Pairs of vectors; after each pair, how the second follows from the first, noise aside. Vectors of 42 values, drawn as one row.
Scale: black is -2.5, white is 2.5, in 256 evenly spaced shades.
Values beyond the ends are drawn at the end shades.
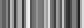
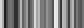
reversed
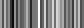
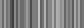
shrunk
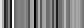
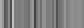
shrunk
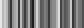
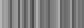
shrunk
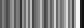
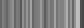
shrunk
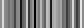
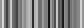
reversed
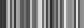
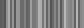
shrunk
